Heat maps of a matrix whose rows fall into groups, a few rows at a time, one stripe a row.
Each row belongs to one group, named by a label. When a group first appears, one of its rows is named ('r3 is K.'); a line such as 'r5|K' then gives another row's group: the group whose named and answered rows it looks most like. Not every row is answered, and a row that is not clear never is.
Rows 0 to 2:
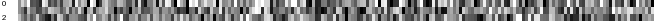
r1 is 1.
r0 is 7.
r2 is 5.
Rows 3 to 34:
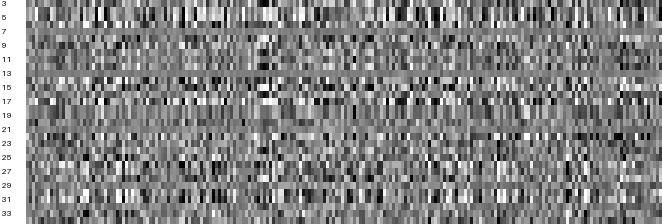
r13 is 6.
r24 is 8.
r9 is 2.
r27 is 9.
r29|8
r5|7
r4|7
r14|9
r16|8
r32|8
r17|7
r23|2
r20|6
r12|8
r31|9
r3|8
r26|9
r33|2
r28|1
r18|5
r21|8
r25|2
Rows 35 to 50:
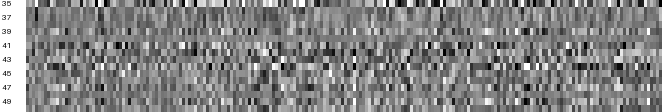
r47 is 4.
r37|6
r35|7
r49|4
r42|1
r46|8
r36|6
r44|5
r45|8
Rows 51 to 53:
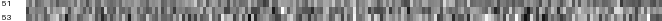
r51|8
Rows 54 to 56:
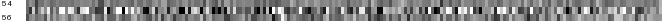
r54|6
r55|9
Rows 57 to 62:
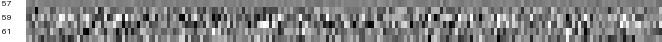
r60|1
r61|2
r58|6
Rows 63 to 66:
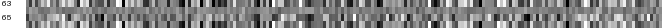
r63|9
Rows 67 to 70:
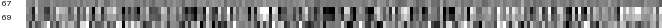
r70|9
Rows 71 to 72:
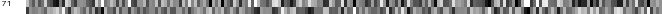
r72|4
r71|5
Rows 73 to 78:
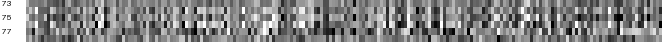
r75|5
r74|7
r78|2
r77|1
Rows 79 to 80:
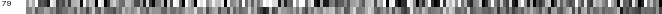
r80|8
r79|7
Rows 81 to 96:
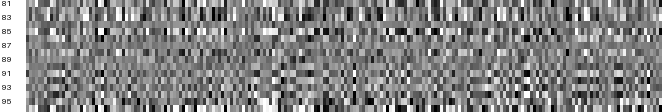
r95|1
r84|2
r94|5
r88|9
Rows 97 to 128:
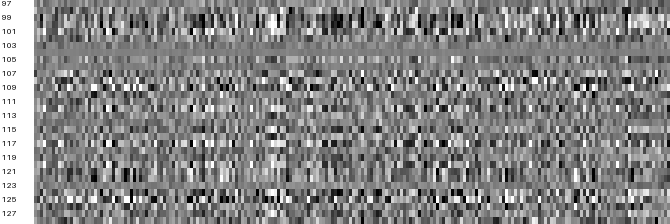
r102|2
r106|6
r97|8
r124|1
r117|7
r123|8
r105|8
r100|1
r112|7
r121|2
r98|5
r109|9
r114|6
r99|1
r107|4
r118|4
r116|8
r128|5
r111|2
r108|5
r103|6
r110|2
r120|7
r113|8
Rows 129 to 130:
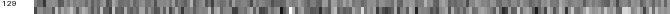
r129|6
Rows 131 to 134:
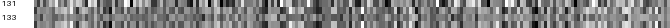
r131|9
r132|4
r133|1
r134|4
